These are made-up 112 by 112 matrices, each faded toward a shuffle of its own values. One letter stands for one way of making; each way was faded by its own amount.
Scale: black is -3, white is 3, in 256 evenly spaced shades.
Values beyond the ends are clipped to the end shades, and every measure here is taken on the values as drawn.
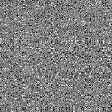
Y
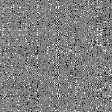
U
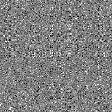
Y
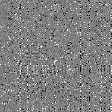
U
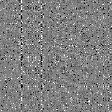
U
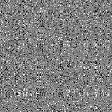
Y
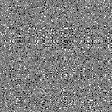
Y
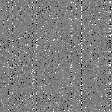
U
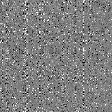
U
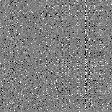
U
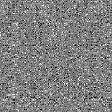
Y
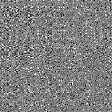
Y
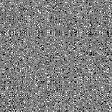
Y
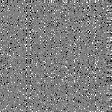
U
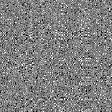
Y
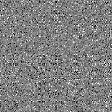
Y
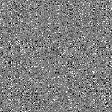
Y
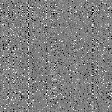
U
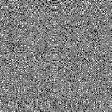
Y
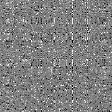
U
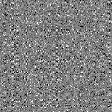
Y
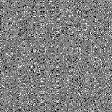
Y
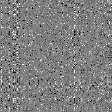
U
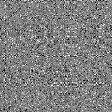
Y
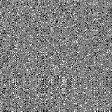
Y
